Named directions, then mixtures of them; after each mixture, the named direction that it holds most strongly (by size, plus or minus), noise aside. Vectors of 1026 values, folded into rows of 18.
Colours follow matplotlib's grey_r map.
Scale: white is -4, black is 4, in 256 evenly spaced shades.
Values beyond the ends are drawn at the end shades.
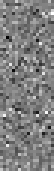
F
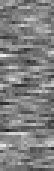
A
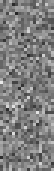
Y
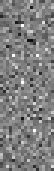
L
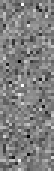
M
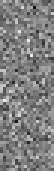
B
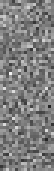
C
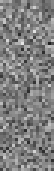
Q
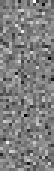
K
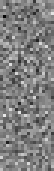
F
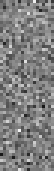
K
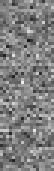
L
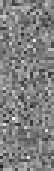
C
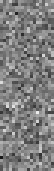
Y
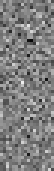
L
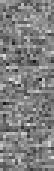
A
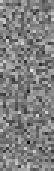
Q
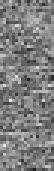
A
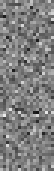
F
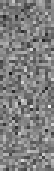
C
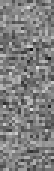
C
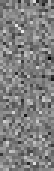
K
